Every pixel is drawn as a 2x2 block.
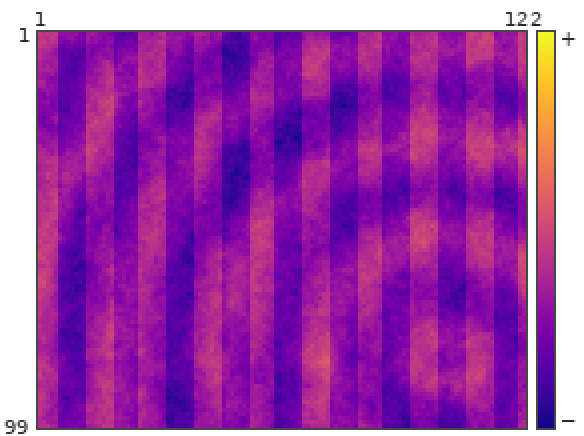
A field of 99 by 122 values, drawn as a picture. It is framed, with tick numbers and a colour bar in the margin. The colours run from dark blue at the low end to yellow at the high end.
Rings spread out from the bottom right. On average the colour sits 30% of the way up the scale. Upright stripes repeat 9 times across the table. There is no overall slope.
